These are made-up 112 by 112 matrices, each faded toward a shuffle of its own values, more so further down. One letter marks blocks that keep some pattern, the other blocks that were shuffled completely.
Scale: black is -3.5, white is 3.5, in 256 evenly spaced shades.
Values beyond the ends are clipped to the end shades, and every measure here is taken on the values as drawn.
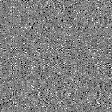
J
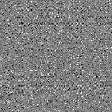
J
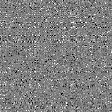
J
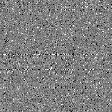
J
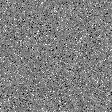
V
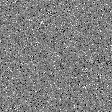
V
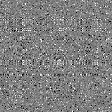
J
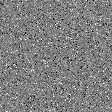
V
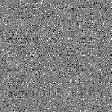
J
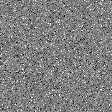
V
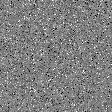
V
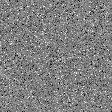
V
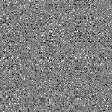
J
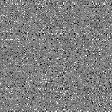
J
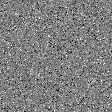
V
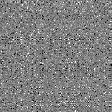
J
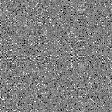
J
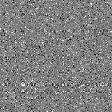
J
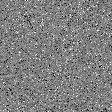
V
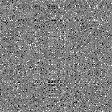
J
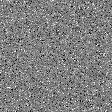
V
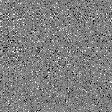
J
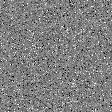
V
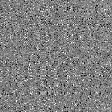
J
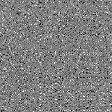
J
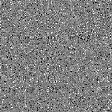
J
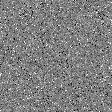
V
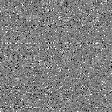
J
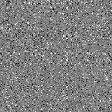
J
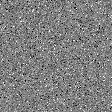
V
